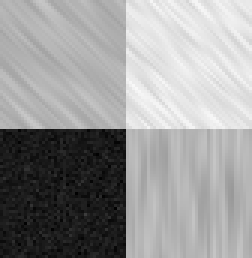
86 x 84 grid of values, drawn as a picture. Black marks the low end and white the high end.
It is made of 2 by 2 panels. Panel 1,1: high, slanting down to the right, faint in contrast. Panel 1,2: very high, slanting down to the right, faint in contrast. Panel 2,1: very low, fine-grained, faint in contrast. Panel 2,2: high, streaked downward, faint in contrast.
